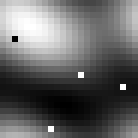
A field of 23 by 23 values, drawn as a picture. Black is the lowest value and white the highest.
Ninth with the highest average: top left. Lone odd cells: 4, 3 higher and 1 lower than their neighbours. Ninth with the lowest average: bottom middle.
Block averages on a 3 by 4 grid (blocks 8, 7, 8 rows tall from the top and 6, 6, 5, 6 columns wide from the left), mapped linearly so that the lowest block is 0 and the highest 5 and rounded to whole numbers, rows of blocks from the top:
5423 / 1221 / 1001
